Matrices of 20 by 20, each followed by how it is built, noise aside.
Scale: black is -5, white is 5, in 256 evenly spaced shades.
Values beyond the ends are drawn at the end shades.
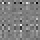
low rank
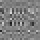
low rank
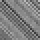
Toeplitz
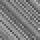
Toeplitz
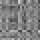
low rank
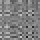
low rank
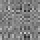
low rank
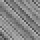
Toeplitz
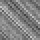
Toeplitz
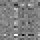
low rank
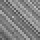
Toeplitz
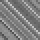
Toeplitz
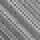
Toeplitz
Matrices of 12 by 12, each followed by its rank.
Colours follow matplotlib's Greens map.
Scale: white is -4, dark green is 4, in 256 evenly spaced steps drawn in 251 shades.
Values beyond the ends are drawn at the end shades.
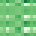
one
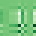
one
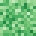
full rank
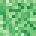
full rank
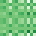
one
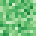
full rank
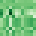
two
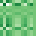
one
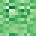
two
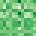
two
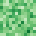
full rank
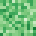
full rank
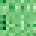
two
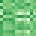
two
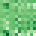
two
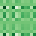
one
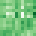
two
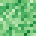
full rank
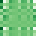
one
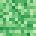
full rank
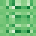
one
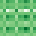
one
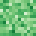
full rank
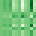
one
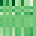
one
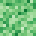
full rank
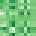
two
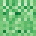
two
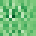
two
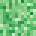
full rank
